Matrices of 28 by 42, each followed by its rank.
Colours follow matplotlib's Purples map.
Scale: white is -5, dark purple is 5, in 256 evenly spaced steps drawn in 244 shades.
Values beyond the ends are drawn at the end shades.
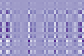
one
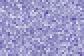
full rank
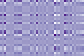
one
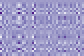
two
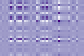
one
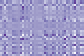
two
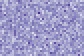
full rank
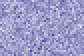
full rank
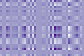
one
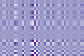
one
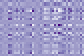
two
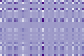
one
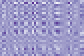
two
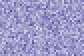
full rank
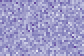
full rank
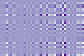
one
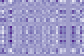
two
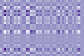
one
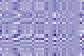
two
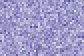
full rank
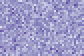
full rank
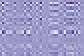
two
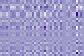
two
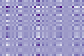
one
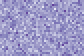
full rank
